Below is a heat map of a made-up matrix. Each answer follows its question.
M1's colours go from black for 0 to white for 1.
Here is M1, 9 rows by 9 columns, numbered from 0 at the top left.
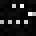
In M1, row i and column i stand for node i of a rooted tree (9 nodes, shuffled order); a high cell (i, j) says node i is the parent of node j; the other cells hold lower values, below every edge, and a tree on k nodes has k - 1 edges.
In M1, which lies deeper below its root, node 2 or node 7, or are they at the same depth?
the same depth
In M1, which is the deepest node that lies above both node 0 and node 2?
5
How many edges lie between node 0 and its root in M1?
2
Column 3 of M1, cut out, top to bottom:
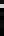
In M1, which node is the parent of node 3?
1
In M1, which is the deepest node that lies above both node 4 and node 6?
5
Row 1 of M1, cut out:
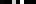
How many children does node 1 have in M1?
2
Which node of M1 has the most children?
5
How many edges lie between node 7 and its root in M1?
2
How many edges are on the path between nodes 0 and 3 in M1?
3
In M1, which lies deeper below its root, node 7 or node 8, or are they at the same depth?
the same depth
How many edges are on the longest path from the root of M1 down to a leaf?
2
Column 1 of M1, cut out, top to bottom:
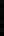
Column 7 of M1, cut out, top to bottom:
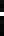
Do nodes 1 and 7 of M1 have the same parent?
no
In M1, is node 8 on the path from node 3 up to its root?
no
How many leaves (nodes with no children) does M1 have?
6
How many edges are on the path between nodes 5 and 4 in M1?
1
